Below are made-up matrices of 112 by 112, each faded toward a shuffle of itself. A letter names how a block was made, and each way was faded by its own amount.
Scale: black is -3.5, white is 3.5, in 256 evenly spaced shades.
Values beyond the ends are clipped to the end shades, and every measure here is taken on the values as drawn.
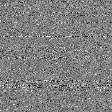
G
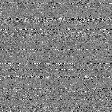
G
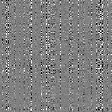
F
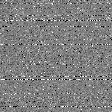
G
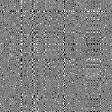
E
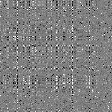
E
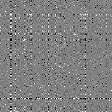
E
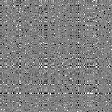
E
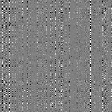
F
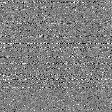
G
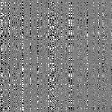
F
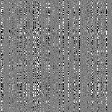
F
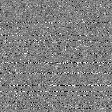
G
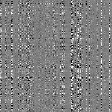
F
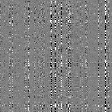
F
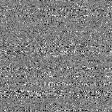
G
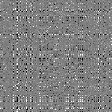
E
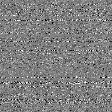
G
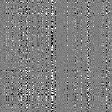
F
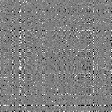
E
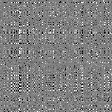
E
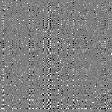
E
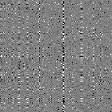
E
